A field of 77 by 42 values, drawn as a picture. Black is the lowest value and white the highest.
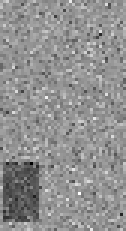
Odd patch: lower, in the bottom left. Stripes: none. Ninth with the lowest average: bottom left.
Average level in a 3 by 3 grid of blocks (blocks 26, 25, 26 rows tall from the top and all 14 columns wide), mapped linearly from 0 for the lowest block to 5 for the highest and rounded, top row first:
5 5 5 | 5 5 5 | 0 5 5
